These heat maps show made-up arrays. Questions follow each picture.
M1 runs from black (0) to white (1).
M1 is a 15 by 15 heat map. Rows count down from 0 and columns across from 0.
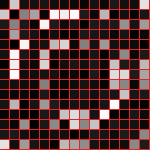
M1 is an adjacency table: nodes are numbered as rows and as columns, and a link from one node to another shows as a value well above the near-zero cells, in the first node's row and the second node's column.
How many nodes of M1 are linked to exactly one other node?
3
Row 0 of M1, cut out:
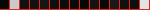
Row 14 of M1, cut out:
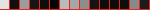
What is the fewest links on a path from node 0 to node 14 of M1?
1
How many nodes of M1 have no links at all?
0
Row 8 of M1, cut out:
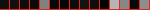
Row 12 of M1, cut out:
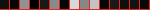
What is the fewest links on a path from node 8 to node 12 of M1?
1
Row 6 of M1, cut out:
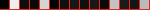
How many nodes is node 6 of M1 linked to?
4
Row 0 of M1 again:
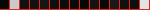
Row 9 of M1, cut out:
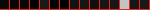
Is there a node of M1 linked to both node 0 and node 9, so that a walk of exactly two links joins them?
no
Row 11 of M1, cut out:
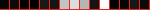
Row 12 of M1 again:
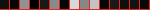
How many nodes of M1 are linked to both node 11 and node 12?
2
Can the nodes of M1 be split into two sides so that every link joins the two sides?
yes
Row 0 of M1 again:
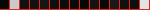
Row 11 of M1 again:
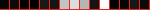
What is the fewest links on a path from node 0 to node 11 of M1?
3
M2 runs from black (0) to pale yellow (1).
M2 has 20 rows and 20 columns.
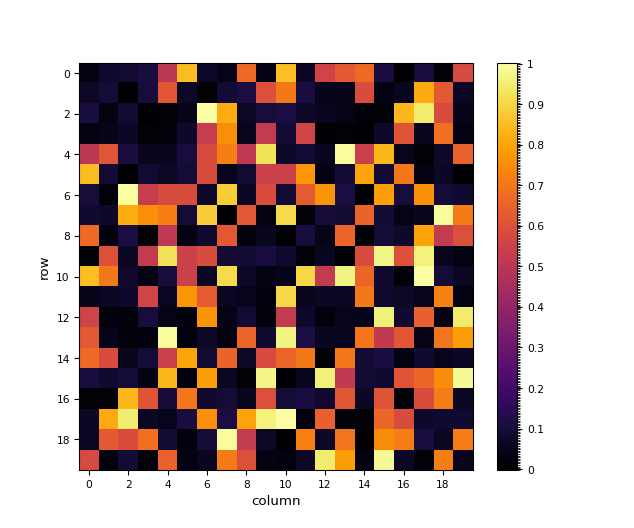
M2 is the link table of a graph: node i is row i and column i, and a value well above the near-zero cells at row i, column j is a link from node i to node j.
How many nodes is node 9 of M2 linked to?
9
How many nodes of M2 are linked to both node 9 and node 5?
3
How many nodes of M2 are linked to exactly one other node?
0
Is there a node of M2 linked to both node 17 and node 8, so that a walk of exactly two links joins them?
no
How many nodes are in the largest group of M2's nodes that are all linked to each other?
5
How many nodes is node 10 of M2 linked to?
9
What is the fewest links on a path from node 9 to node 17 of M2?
1
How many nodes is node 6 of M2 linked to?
10
